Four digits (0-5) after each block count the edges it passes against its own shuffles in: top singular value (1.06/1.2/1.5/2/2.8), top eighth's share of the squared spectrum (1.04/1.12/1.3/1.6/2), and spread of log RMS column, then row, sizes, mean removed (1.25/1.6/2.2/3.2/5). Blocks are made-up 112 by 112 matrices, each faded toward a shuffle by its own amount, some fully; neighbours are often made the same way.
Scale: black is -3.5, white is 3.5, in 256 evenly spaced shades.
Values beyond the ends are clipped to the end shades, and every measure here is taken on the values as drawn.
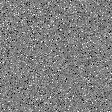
2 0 0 0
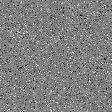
0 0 0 0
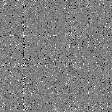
2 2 2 2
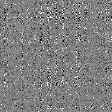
2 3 3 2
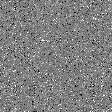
1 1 2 1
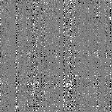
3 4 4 3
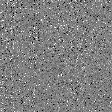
1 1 2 1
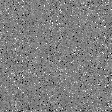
1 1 1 1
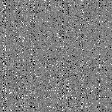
2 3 3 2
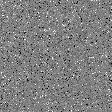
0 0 1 0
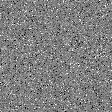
0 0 0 0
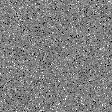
0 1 1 0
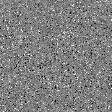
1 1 1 0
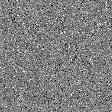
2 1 0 0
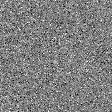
0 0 0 0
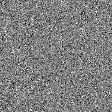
1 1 2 0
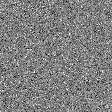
0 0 0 0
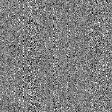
2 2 4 0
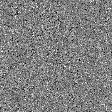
0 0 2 0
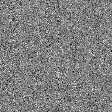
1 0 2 0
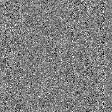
1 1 3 0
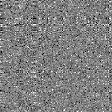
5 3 2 2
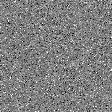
3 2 0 0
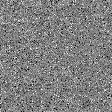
3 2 0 0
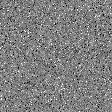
1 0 0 0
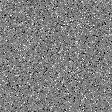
0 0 0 0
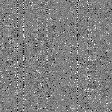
5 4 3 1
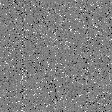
3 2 1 0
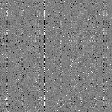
5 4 2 1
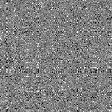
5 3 2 2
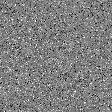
0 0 0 0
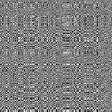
5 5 4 4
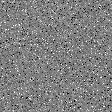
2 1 0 0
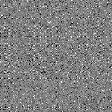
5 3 2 3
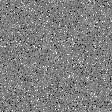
0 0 0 0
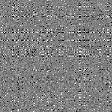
5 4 3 3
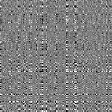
5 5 4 4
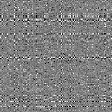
5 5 3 4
